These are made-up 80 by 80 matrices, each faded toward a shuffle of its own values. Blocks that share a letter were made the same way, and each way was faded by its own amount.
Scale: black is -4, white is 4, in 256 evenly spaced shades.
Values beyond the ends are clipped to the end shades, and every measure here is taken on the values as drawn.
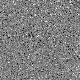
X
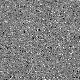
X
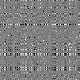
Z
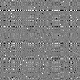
Z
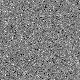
X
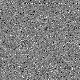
X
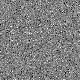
X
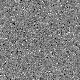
X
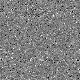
X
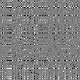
Z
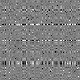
Z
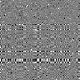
Z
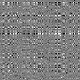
Z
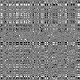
Z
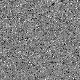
X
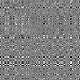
Z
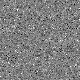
X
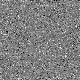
X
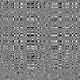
Z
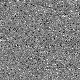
X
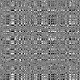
Z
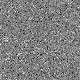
X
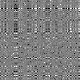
Z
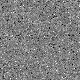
X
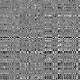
Z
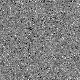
X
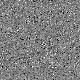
X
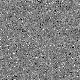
X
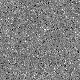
X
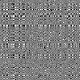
Z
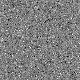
X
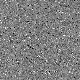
X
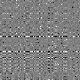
Z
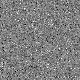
X
